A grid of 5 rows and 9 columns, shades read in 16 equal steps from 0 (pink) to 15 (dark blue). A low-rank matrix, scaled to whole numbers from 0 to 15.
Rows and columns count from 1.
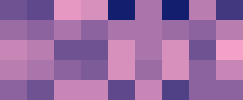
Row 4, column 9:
3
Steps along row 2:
up down up down same up up down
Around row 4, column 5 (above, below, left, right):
2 10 8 6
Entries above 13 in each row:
2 0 0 0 0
